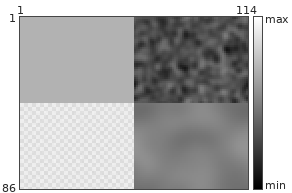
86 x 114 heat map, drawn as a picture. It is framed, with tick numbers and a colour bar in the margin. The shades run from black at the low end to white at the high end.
It is made of 2 by 2 panels. Panel 1,1: high, flat. Panel 1,2: low, blotchy. Panel 2,1: very high, checkered, faint in contrast. Panel 2,2: middling, smooth, faint in contrast.
